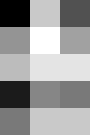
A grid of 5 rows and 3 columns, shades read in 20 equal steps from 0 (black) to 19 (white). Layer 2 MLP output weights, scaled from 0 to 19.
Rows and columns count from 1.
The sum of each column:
36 76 59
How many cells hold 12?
1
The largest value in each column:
14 19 17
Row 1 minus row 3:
-14 -2 -11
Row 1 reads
0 15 6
